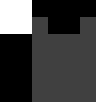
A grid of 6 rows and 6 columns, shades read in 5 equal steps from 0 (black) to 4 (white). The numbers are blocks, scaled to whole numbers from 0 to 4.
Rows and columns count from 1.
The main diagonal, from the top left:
4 4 1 1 1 1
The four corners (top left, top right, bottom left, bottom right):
4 0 0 1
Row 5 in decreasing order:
1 1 1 1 0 0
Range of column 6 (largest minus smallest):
1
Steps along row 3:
same up same same same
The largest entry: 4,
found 4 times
